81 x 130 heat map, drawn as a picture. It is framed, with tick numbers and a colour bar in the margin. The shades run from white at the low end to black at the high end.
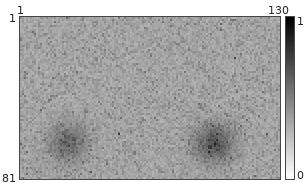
Odd rows or columns: none. Average level on the scale: 40%. Bumps: two. Mirror symmetry: none. Histogram: skewed, a long tail of high values.
